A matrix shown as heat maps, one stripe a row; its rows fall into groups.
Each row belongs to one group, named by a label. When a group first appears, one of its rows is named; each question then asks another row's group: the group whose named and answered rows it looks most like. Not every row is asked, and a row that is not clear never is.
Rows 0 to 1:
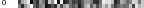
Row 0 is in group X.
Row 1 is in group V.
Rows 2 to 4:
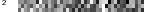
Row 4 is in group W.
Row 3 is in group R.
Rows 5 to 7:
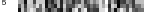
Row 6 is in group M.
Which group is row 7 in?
M
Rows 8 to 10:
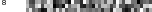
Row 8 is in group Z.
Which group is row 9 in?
V
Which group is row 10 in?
X
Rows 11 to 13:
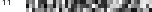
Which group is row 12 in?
X
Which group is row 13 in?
W
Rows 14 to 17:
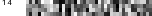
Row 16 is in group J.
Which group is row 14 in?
R
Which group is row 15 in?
J
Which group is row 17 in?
Z
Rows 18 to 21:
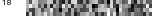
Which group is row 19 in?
W
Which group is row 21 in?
M
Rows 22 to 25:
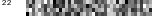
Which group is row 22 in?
M
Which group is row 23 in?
V
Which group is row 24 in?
W
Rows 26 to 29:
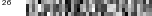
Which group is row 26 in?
J
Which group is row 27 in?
M
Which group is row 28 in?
M
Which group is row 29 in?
X
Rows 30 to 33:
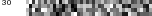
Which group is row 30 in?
W
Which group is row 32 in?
R
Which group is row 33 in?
Z
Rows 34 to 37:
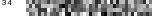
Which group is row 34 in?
M
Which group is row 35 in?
R
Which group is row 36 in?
X
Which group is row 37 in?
Z
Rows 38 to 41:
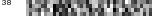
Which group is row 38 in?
J
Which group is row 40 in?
R
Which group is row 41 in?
R
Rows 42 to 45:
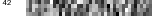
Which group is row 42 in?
R
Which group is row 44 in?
J
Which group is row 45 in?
J
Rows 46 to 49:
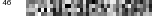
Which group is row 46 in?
W
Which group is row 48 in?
W
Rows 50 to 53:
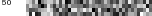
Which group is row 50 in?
J
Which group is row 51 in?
X
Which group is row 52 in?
Z
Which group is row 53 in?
R
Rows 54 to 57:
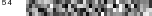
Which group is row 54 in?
Z
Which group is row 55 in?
R
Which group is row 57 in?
V
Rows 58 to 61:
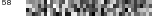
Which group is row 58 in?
W
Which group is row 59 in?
W
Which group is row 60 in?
X
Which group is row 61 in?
Z
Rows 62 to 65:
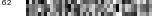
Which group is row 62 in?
X
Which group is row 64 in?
M
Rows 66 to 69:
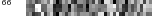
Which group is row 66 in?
R
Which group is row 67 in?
V
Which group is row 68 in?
V
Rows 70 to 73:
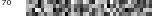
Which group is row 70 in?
Z
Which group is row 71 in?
J
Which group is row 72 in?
V
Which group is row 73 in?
Z
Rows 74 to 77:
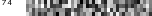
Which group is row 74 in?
W
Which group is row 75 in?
W
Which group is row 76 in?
M
